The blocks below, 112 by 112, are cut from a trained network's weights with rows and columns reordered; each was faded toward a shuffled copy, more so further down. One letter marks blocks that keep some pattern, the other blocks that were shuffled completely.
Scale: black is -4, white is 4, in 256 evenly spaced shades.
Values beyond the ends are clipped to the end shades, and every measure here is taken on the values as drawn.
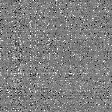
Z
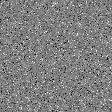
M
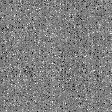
Z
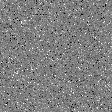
M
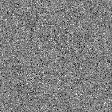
Z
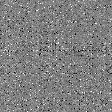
Z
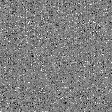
Z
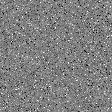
M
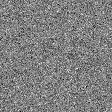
M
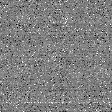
Z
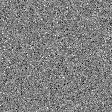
M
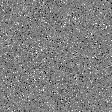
M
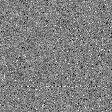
Z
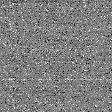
Z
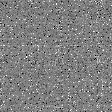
Z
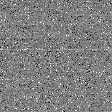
Z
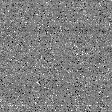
Z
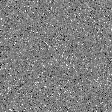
M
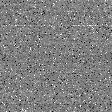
Z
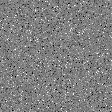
M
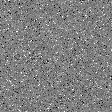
M
